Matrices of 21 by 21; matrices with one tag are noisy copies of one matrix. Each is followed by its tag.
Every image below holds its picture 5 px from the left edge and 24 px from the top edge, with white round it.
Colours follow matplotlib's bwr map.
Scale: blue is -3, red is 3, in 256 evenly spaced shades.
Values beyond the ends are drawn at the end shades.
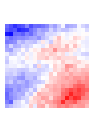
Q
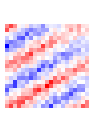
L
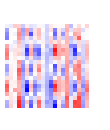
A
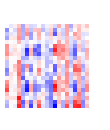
A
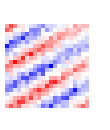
L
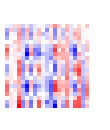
A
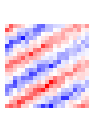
L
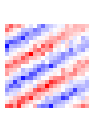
L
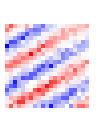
L
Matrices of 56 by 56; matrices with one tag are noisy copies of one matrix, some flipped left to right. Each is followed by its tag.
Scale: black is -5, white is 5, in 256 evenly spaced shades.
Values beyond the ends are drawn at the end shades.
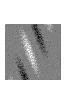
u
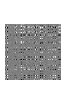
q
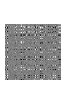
q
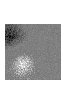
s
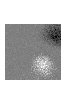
s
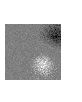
s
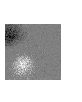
s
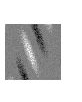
u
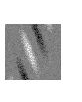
u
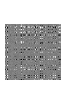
q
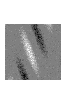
u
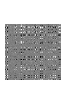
q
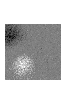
s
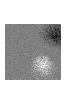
s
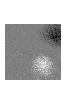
s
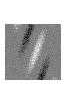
u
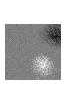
s
